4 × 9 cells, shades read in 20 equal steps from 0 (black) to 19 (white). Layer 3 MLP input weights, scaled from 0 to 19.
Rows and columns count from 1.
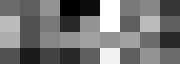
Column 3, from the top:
11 9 10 5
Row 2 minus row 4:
8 4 4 0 4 1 0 3 -1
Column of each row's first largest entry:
6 6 1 6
